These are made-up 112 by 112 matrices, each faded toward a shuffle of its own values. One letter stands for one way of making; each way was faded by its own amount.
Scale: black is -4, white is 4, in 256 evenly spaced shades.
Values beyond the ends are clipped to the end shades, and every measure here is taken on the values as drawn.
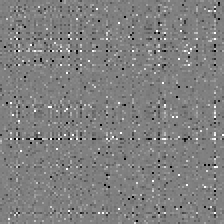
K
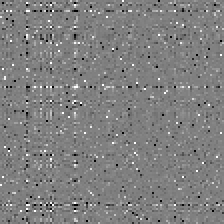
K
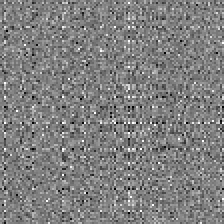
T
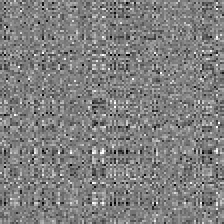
T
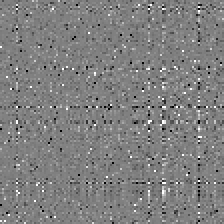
K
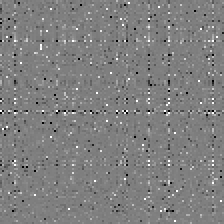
K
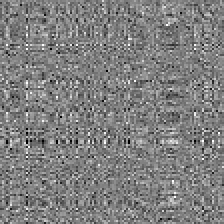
T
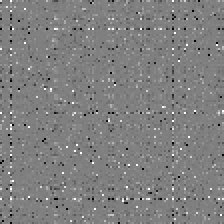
K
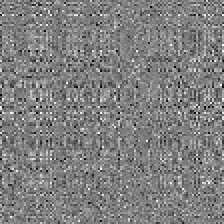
T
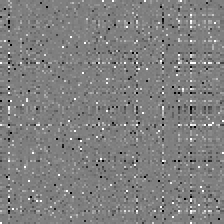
K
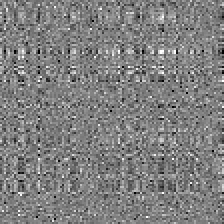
T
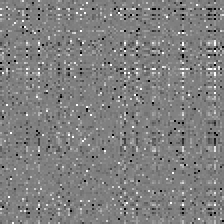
K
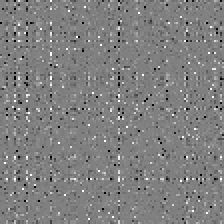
K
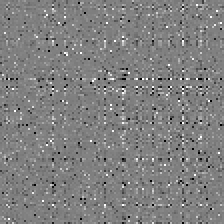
K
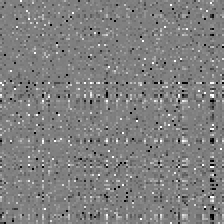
K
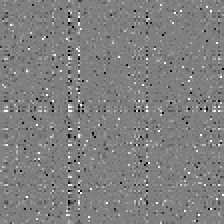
K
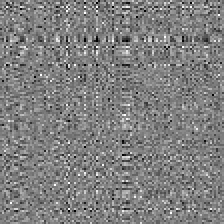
T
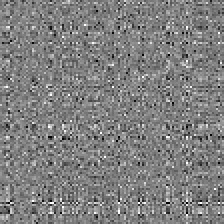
T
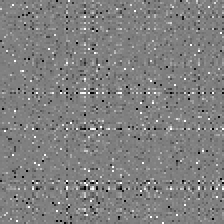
K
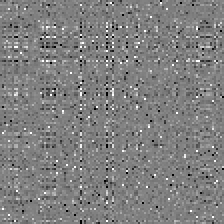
K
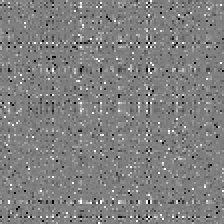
K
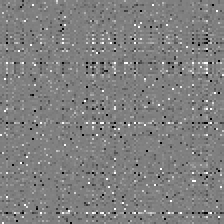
K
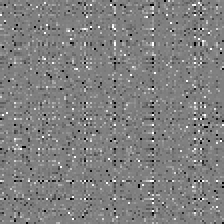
K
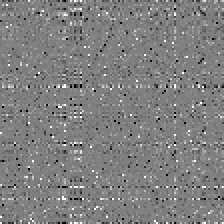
K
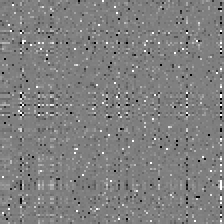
K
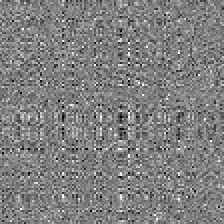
T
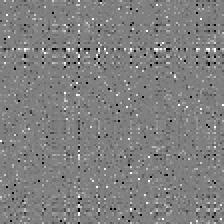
K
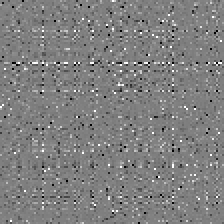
K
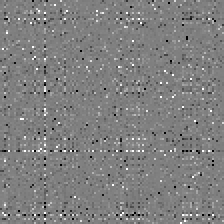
K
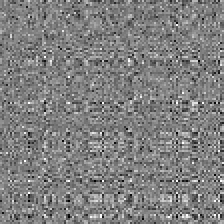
T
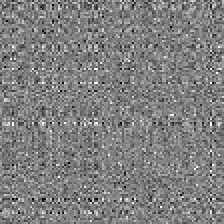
T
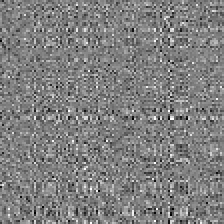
T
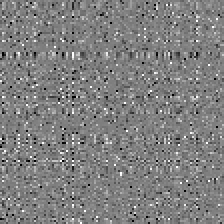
K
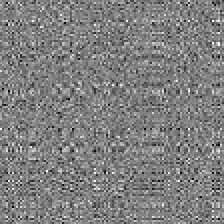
T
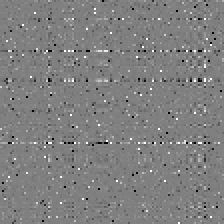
K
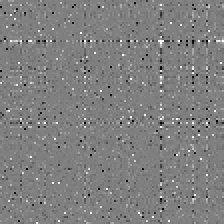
K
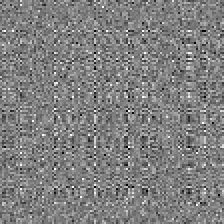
T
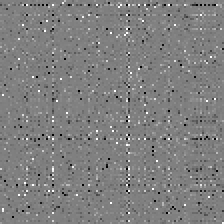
K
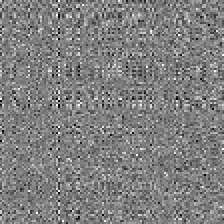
T
